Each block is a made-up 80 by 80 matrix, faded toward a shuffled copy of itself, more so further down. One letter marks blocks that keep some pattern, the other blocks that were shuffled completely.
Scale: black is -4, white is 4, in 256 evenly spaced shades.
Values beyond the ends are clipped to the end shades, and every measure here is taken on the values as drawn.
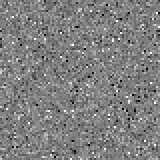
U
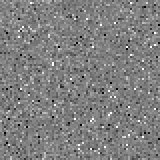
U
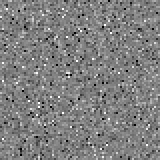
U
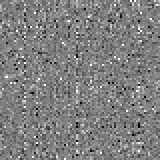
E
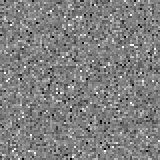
U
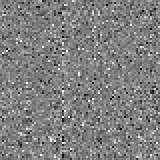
E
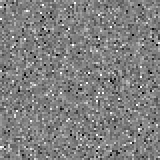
U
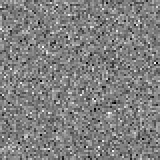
U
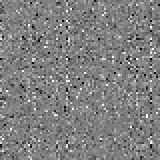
E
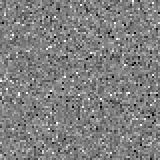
U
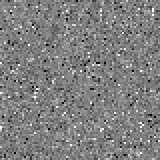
U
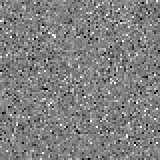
U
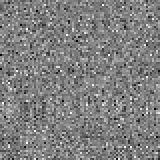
E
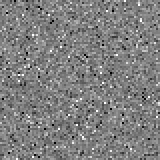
U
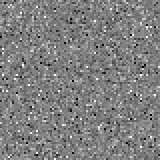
U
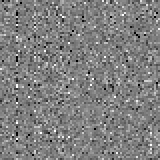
E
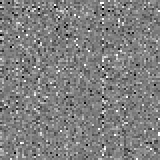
E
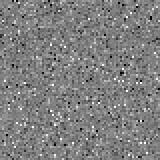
U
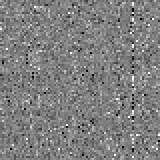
E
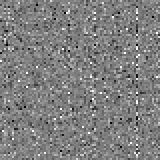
E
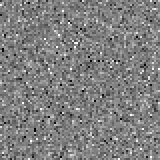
U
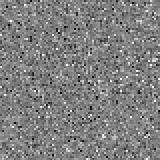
U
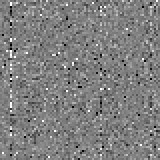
E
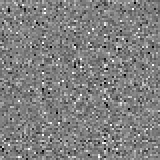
E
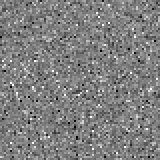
U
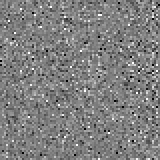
E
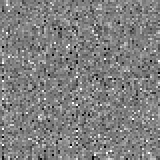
E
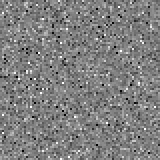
U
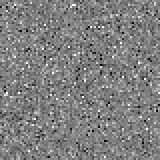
U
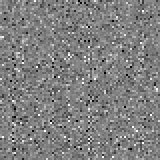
E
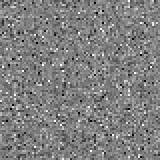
E
